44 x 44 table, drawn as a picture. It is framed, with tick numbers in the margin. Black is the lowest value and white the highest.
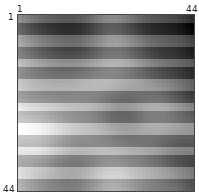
The field climbs toward the bottom left. The histogram is bell-shaped. There are no lone odd cells. The ninth with the lowest average is the top right. Stripes running across repeat 8 times from top to bottom.
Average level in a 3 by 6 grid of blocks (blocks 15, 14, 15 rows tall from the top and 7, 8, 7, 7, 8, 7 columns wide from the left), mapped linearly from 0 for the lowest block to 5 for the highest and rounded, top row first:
2 1 2 3 1 0
5 4 4 3 3 2
5 4 4 4 3 2
